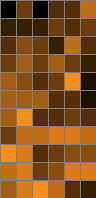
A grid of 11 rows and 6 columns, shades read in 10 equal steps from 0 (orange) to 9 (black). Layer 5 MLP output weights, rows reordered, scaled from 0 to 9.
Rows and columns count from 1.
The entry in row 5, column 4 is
5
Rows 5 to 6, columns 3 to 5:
6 5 0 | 3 6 6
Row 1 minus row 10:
7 4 4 2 5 1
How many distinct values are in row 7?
4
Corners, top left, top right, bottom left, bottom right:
9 2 3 7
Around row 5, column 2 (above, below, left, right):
3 3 3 6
